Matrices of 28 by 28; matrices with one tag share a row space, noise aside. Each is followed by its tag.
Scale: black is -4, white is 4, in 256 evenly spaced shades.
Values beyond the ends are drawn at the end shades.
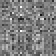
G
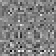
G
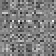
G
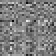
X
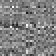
X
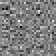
G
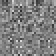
G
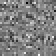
X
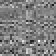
X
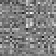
X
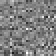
X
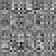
G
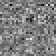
X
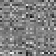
X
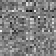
X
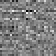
X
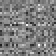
X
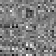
X
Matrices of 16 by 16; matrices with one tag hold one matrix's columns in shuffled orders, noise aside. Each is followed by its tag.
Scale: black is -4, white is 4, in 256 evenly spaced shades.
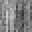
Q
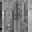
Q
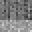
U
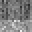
U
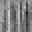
Q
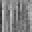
Q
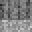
U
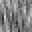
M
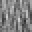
M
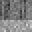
U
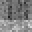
U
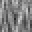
M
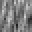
M
